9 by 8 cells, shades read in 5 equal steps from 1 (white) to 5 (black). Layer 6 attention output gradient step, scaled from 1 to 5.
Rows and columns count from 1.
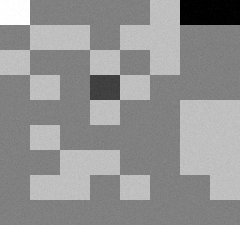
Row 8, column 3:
2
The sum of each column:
24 23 24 25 24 24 26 25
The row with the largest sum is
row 1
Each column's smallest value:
1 2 2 2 2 2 2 2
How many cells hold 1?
1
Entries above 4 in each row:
2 0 0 0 0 0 0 0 0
